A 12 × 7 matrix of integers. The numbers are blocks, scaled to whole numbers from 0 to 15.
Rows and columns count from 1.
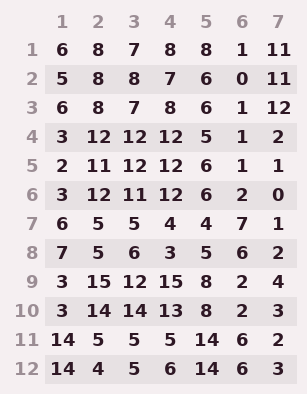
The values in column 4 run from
3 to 15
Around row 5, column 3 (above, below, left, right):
12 11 11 12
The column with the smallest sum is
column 6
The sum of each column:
72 107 104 105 90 35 52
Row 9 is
3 15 12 15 8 2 4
